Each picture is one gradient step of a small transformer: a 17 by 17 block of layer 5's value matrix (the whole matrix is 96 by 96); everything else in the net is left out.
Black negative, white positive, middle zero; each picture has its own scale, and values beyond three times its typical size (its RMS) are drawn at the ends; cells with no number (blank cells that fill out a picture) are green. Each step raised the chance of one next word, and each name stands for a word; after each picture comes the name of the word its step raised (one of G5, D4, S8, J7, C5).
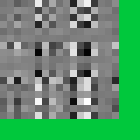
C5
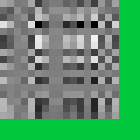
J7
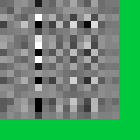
J7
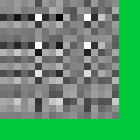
J7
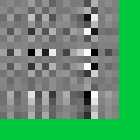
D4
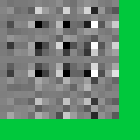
C5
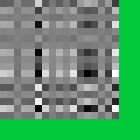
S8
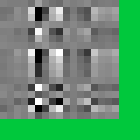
S8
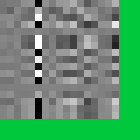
J7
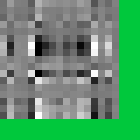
C5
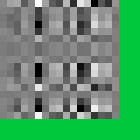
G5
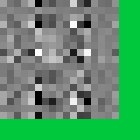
D4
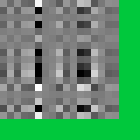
S8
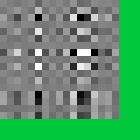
D4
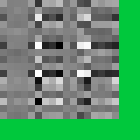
J7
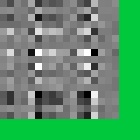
D4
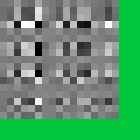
C5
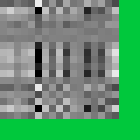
S8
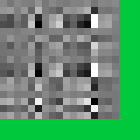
C5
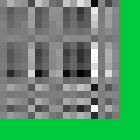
S8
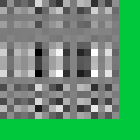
S8
